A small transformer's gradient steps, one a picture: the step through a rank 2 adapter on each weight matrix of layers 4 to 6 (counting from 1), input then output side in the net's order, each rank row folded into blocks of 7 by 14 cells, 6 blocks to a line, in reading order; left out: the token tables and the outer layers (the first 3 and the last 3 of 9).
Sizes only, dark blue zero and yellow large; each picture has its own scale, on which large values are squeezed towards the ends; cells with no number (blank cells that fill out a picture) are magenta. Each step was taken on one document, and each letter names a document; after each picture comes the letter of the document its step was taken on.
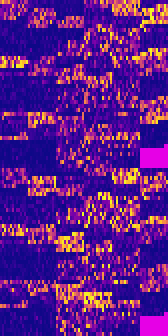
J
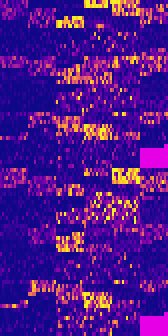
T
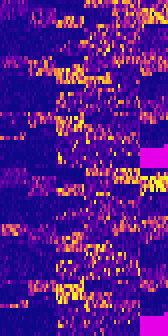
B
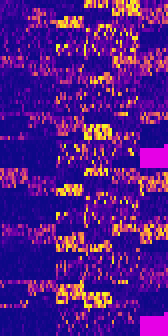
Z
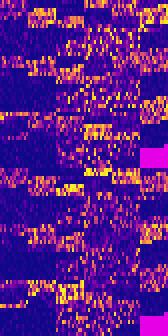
J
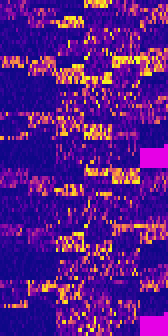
J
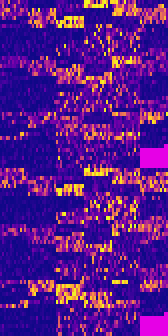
T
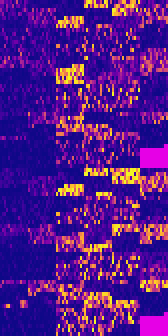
Z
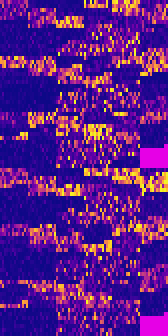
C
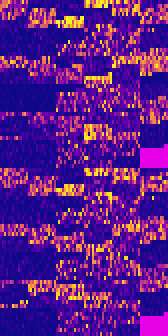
C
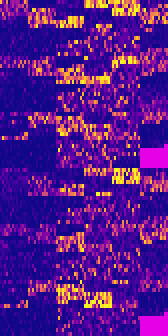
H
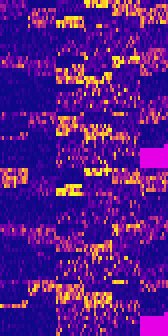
C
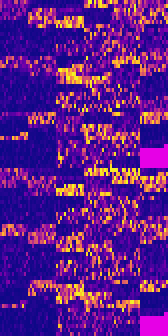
B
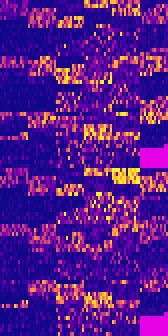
T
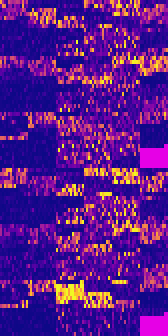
H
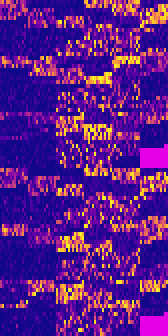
J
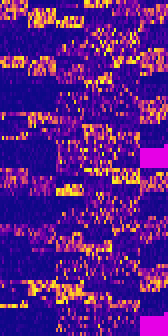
C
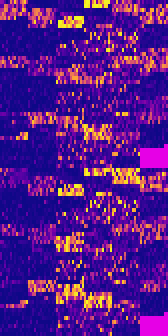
T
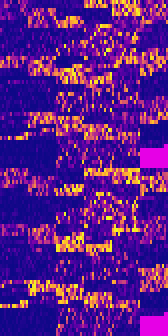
B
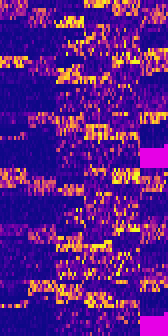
H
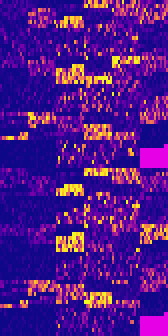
Z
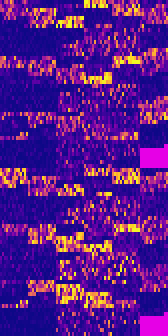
H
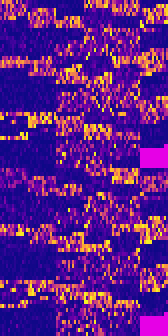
J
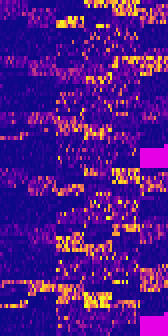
T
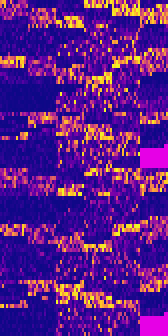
C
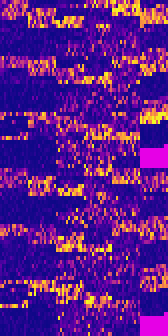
H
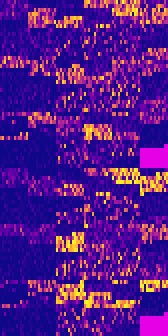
Z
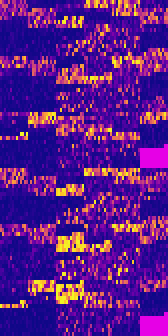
H
